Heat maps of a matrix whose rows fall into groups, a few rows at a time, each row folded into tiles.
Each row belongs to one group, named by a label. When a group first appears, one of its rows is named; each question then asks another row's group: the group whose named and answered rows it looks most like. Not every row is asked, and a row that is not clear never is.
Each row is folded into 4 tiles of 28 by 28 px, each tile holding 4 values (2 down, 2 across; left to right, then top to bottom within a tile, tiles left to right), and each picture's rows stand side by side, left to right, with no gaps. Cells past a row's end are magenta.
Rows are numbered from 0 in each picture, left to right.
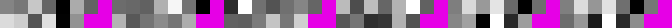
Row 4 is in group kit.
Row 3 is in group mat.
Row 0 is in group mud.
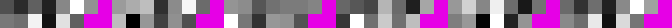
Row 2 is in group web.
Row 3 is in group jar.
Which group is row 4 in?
kit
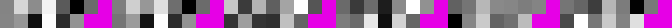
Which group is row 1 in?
kit
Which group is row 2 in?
mat
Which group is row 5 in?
jar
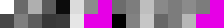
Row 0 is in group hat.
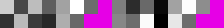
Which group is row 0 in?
mat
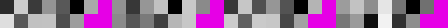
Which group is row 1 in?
hat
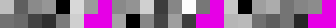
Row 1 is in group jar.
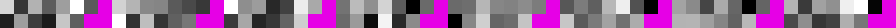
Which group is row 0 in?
mat
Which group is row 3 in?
kit
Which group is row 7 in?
mat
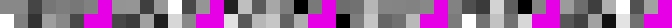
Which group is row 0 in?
web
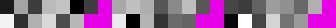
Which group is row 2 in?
jar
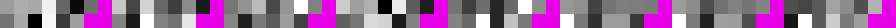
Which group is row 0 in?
kit
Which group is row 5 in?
web
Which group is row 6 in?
web
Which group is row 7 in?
jar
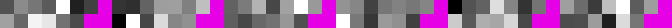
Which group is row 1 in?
jar
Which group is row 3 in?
web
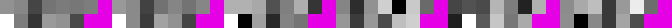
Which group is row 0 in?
web
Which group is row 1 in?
web
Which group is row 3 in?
hat
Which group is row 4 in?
jar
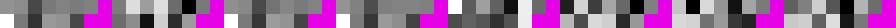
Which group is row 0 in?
web
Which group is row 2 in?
web
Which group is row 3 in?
web
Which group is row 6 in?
mud
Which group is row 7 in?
mud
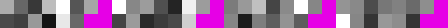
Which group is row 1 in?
hat
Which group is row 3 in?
web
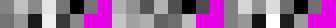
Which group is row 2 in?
kit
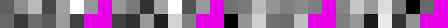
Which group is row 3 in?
kit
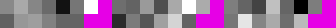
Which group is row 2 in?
jar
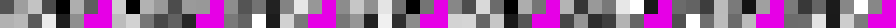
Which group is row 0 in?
mud
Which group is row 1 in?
mud
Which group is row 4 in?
mud
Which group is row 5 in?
mat
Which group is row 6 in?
jar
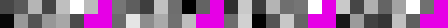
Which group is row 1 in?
jar
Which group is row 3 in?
mat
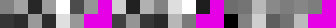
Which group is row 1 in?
mat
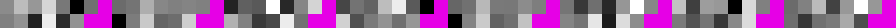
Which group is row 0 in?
kit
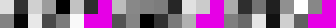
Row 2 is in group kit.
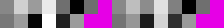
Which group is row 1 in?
kit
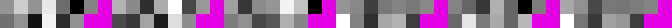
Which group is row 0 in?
kit
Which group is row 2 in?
mat
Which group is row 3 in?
web
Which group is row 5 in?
web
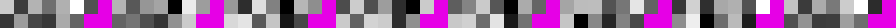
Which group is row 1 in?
hat
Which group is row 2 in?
mud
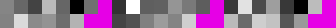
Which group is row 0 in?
jar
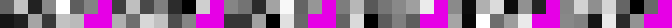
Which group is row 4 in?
hat
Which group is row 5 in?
kit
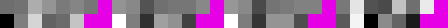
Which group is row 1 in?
web
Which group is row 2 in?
web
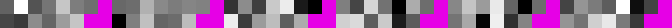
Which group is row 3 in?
mud
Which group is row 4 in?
kit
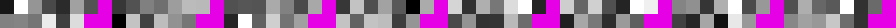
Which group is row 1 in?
jar
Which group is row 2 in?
jar
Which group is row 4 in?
mat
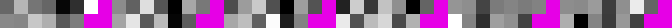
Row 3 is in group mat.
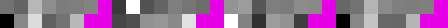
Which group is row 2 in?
web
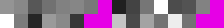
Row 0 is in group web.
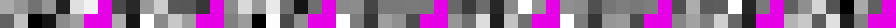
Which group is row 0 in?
hat
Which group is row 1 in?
hat
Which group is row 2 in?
kit
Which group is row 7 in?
mud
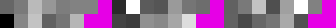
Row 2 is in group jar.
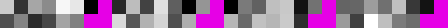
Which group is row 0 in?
mat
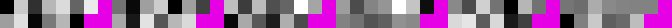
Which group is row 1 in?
hat
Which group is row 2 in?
mat
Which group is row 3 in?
mat
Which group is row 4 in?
mud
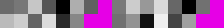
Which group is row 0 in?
mud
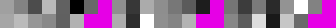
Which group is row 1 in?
hat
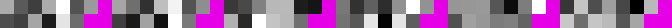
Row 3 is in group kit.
